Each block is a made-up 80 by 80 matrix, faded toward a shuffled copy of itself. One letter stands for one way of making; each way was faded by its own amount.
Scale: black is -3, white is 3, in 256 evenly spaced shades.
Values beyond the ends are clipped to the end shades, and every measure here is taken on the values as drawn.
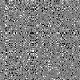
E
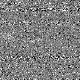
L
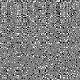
E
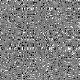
E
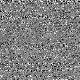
L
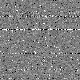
L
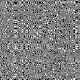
E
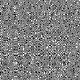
E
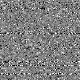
L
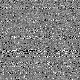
L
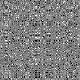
E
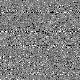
L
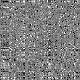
E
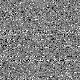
L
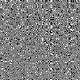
E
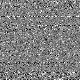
L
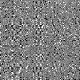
E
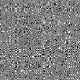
E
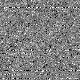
L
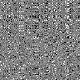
E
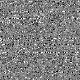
L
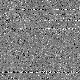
L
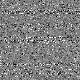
L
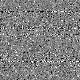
L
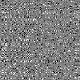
E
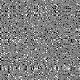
E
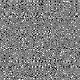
E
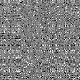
E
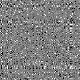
E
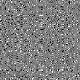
E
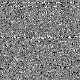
L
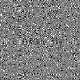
E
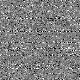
L
